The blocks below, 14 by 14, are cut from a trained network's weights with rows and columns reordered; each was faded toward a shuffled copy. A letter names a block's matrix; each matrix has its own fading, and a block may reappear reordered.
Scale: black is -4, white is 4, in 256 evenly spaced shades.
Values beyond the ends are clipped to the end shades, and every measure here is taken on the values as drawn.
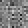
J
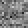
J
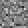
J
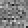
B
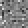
B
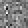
J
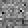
B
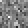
B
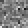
B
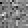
B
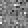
B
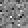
B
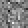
J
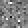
B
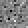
B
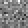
B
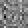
J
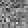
J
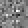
J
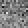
B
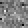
B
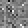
B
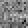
B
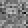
J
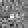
J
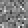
B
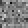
B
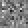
J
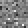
B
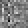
J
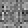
J
